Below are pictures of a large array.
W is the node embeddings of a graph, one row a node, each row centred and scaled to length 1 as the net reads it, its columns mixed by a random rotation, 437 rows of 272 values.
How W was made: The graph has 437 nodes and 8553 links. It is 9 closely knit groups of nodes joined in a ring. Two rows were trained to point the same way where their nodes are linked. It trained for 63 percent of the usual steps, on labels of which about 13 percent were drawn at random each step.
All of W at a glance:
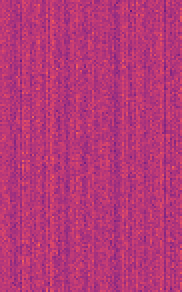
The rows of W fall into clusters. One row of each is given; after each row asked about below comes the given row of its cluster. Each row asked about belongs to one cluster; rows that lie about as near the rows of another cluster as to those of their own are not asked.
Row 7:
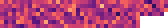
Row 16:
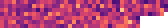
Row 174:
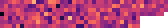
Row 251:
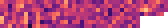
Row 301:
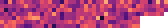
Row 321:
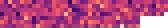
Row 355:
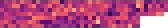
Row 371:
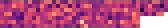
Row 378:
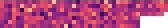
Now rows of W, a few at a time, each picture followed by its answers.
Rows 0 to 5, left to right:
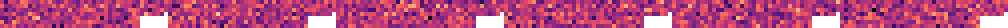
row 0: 301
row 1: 251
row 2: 16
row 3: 251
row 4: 371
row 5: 301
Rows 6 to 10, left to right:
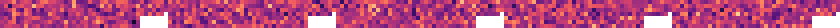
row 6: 378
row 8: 7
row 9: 251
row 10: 321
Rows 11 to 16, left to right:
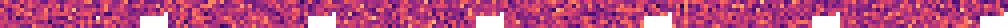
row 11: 355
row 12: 378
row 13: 301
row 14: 371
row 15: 16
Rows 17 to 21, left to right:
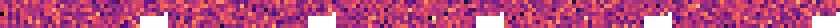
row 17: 174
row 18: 378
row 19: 355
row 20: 321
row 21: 301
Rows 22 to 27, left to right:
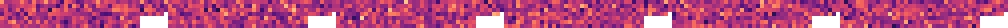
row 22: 371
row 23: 371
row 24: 371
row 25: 16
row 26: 321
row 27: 251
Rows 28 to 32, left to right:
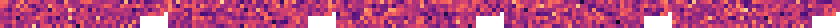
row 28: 355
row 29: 378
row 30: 371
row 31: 378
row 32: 355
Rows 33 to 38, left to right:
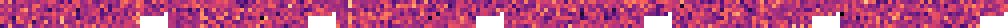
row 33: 7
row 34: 355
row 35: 16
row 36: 7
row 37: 321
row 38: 174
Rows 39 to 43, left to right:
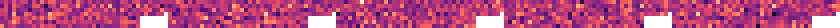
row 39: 16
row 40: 355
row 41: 174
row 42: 378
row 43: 321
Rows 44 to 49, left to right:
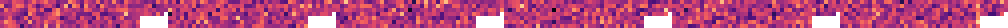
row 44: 371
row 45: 174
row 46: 321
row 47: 355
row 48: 7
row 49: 7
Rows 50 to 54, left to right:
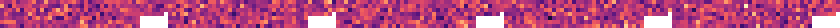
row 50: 371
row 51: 378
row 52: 7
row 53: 321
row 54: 378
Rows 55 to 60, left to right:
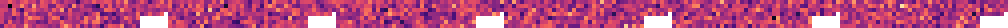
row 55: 378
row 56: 371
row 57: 371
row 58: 321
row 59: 301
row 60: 16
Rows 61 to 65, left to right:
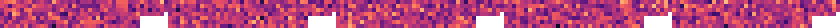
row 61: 378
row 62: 16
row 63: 16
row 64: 378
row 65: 378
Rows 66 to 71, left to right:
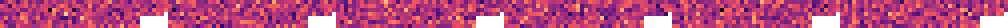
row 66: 321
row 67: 301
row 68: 16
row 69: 7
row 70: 321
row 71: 16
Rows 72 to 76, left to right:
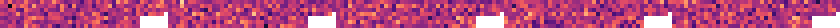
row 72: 378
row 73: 16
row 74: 16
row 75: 251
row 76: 16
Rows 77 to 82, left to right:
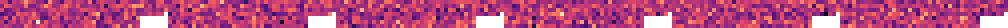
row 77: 174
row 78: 378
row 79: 7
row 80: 251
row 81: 7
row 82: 16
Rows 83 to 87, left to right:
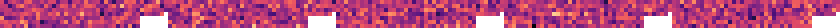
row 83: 251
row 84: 378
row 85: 321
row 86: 251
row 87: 7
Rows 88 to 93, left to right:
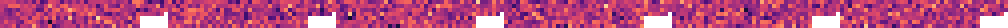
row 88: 355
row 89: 7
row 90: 301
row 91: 301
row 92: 321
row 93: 251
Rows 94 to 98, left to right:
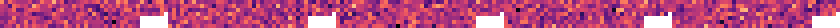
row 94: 378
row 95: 16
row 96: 301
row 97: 7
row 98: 355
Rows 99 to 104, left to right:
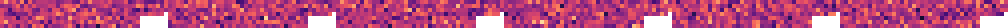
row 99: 355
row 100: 355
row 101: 355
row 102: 174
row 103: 371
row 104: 7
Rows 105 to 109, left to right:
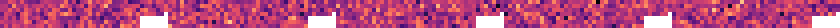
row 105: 321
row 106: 16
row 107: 371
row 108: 174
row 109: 371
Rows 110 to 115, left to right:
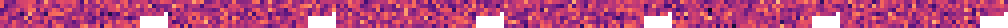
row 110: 371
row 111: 174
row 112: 16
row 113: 371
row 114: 301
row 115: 378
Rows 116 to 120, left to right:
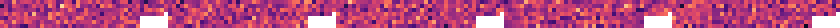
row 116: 16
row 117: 7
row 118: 16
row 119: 355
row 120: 251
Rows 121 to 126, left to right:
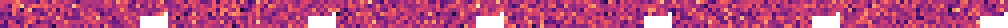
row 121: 378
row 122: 321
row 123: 174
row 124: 251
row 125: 174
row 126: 7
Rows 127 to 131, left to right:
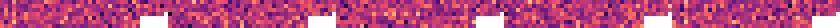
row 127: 16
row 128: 174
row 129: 251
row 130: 174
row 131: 16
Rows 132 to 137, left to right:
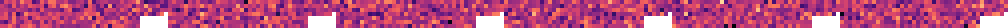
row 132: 16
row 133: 355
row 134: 378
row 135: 371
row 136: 301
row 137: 174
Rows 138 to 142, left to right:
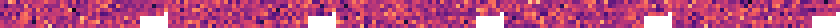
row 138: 321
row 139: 7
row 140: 251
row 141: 174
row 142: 355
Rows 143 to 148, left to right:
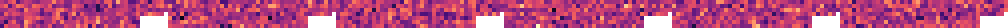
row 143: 378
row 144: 301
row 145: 371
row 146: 355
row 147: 371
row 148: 7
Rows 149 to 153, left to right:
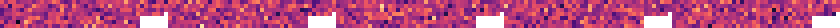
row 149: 378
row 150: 355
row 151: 355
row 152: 371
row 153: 7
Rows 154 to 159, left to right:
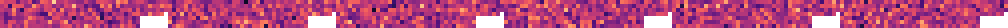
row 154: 378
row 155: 301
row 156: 371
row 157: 378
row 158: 378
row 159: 371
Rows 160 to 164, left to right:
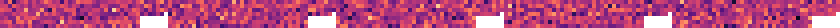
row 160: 7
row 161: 251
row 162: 301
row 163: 16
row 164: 301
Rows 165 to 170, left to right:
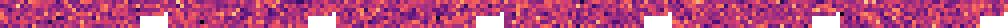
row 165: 355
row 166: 321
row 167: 7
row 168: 378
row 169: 251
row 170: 174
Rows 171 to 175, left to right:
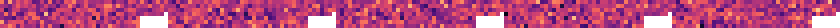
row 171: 301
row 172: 7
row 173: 378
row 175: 251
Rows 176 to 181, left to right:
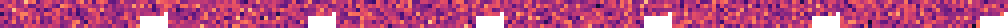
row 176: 174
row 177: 355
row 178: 378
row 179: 378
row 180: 16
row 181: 251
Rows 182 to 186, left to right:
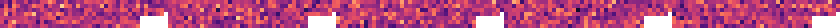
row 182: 16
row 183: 355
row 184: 251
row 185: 321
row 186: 251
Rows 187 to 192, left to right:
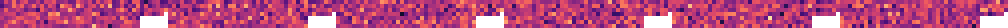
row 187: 16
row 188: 16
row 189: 7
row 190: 251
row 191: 355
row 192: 251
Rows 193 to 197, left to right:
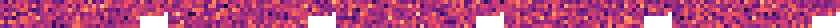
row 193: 301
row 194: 371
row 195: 378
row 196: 16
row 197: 321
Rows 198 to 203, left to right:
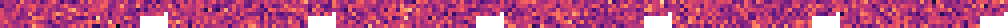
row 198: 355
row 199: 371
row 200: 355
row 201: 251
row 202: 7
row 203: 174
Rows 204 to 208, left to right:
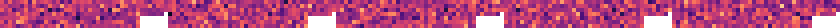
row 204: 7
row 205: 174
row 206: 7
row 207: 7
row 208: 16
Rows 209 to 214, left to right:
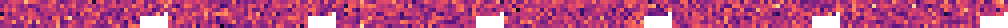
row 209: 174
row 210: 251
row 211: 378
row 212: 7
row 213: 321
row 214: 378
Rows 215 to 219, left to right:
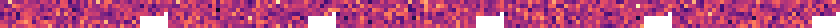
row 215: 321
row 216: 321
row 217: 321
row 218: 174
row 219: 7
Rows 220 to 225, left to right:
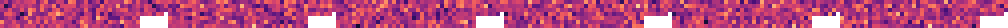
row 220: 371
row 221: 378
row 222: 7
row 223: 174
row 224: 321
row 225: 251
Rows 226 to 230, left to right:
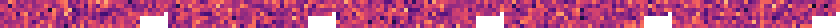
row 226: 321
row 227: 378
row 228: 321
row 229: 7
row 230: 321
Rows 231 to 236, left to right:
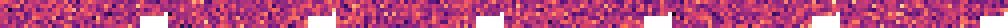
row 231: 355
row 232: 174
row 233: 251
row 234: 16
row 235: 174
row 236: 16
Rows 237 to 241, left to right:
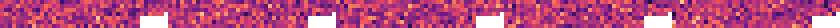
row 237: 355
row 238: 16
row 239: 378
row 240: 16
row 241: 321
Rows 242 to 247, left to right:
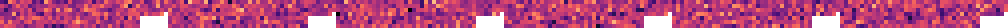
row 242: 301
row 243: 355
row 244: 321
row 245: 355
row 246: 16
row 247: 7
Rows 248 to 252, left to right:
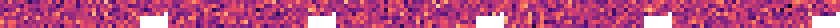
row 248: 301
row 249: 251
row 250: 321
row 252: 7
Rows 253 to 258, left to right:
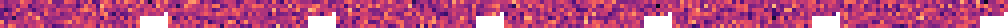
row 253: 301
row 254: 251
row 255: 378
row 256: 321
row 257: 7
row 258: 16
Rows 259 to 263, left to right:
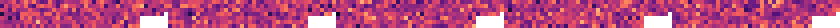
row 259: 174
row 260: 371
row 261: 174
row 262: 301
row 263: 321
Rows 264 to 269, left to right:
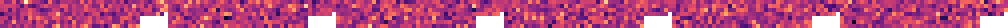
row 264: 174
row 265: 355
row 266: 355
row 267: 174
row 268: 371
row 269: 7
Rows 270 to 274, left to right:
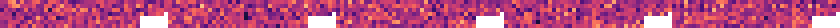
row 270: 355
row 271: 7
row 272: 16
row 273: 321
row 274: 16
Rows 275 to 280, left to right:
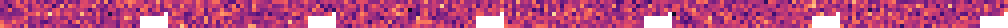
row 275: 251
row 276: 371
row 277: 321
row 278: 16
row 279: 174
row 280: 16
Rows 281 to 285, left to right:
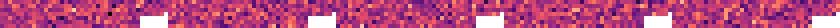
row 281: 355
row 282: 16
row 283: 378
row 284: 355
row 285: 321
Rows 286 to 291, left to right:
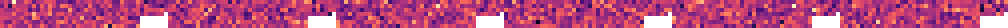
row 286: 16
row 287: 7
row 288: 301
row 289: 321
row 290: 251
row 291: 371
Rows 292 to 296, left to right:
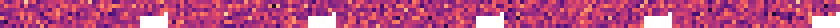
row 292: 174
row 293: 16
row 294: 16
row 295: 301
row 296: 371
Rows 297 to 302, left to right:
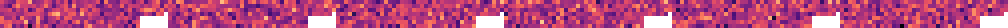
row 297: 251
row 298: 378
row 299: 301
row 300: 174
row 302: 301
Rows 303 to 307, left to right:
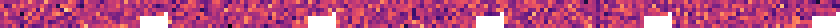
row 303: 371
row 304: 301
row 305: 7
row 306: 371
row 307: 16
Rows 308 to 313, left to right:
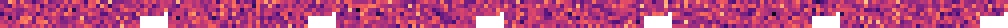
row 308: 321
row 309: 321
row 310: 378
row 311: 378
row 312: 16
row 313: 174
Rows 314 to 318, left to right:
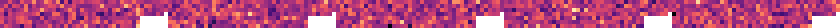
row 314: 7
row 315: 251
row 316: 378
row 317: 355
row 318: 174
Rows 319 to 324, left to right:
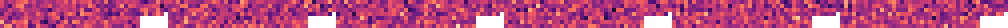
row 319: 251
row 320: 7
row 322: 7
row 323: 16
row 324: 16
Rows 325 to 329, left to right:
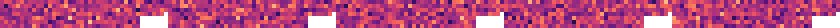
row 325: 355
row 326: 355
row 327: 378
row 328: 174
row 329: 251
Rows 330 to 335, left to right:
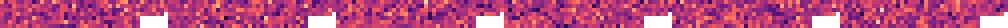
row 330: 378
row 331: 355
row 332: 321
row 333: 301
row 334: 378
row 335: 371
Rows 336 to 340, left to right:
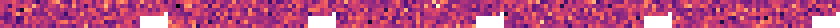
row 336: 378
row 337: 251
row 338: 321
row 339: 174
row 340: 355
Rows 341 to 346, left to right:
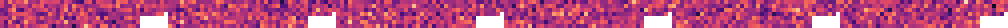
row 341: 378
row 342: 16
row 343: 16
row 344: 251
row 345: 371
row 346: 7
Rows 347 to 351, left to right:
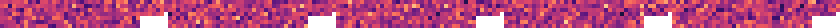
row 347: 378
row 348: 174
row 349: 16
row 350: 7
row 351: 7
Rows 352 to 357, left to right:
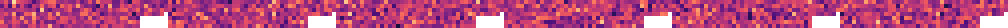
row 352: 16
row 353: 301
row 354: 301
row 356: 7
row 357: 174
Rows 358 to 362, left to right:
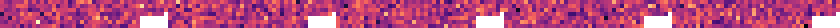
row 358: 174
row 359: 378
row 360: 251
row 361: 7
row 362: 251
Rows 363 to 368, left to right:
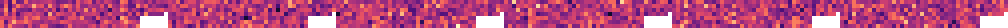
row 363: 16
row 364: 7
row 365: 321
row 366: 378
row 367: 16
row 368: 378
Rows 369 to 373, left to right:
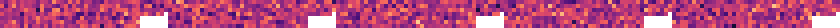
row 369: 371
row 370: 378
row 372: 251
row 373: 301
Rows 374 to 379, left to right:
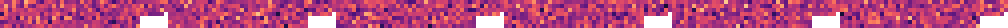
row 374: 174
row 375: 355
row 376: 355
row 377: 371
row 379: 174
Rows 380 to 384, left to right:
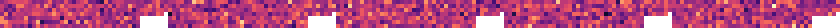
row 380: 251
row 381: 174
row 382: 16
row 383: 378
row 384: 321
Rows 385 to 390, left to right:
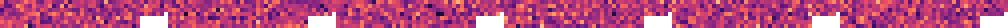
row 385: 251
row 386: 321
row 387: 378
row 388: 251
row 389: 7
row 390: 7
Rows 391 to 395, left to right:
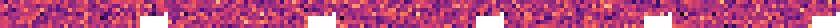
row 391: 7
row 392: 301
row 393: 251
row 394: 321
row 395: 301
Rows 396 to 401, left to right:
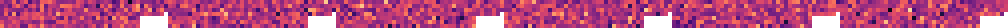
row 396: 16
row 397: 251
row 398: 301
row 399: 251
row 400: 378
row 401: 321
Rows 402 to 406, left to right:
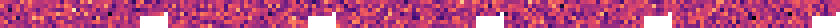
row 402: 355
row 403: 16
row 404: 7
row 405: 174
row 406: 7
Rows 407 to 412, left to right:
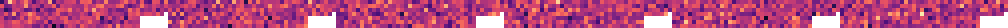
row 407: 301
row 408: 301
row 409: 378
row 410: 371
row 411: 16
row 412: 251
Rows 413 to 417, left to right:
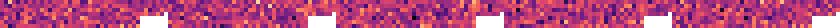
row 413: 321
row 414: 301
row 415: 7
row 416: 7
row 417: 321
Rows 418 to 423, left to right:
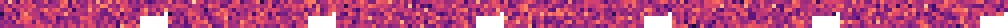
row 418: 321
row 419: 174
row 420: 378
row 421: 251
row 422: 7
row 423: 371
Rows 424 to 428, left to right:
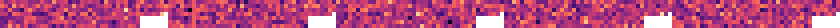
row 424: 378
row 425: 378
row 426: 378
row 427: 321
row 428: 251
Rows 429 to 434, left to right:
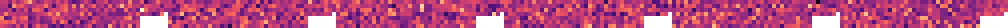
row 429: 251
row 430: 301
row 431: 371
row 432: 371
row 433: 16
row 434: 321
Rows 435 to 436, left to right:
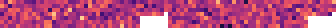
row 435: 321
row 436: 301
